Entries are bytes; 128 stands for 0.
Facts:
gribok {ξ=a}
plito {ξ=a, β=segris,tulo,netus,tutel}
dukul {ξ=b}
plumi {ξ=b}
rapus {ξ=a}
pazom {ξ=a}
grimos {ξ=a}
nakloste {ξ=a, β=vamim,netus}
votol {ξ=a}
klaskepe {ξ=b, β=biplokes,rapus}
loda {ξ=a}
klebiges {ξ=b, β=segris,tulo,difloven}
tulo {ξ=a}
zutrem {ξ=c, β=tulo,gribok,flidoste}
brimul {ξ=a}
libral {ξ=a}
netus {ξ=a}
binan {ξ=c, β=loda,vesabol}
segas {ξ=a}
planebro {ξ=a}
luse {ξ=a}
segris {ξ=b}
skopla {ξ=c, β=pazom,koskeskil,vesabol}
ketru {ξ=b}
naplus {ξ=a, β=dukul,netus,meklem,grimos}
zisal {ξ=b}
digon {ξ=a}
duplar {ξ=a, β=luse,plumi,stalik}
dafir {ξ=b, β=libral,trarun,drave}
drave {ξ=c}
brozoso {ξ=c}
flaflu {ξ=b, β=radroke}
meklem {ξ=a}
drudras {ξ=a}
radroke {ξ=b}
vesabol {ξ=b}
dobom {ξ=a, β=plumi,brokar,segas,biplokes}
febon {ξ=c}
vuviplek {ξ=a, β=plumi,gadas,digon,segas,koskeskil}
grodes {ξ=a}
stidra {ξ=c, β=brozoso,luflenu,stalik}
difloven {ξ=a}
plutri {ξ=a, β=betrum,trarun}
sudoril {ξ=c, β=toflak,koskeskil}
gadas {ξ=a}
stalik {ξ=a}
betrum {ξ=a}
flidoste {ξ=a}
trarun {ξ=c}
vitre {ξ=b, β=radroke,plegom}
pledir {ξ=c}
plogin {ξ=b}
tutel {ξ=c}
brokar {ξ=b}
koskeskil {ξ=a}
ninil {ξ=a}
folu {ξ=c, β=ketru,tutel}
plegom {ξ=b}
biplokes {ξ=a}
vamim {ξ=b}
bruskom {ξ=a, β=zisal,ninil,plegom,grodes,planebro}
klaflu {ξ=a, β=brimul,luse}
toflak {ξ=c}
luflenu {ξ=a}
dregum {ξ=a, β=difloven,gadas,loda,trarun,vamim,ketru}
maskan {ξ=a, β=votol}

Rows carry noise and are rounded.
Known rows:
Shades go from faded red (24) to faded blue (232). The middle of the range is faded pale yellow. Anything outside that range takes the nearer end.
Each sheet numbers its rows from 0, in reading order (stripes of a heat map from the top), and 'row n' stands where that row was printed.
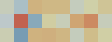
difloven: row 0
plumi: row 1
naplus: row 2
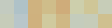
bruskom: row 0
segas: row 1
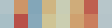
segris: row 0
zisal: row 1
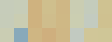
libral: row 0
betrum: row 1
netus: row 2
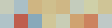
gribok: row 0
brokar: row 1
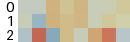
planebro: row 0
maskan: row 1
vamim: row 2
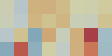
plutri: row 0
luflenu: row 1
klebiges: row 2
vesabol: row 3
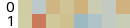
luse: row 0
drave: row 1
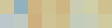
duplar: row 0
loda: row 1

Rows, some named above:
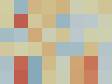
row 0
klaflu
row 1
trarun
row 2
koskeskil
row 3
zutrem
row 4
vamim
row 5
brokar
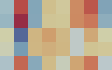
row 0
vitre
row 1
radroke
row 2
plito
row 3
tulo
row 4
vamim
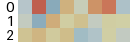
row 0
dafir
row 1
vuviplek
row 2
stidra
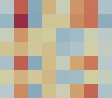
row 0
dafir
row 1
radroke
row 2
toflak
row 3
stidra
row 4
ketru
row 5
tutel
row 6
klaskepe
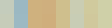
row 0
dregum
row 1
dregum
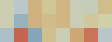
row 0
biplokes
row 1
maskan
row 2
dukul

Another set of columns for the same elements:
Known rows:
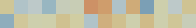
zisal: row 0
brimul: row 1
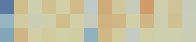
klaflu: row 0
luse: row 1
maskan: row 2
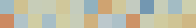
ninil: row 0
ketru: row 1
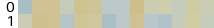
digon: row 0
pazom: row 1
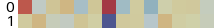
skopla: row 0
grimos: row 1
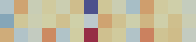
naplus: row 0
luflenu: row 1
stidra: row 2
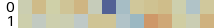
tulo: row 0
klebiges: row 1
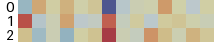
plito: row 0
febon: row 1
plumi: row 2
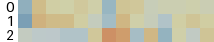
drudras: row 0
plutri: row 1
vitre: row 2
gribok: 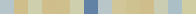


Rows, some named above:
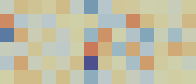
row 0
difloven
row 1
segris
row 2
bruskom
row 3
dafir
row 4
naplus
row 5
loda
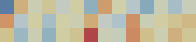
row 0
bruskom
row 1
ketru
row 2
plumi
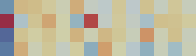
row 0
vuviplek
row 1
trarun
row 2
duplar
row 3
bruskom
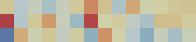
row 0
plogin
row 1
drave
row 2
bruskom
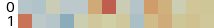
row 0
klaskepe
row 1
dukul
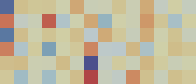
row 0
dobom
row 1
zutrem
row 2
klaflu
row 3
vesabol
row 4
netus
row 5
brokar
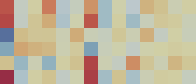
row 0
folu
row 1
binan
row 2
dobom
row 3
dregum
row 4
plumi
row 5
toflak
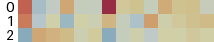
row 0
brozoso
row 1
vamim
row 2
dregum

